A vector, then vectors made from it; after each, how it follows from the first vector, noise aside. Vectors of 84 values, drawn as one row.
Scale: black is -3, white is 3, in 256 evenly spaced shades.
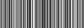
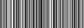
reversed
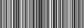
reversed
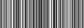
reversed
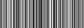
reversed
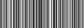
reversed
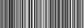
sign-scrambled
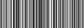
reversed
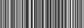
sign-scrambled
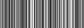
sign-scrambled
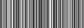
reversed
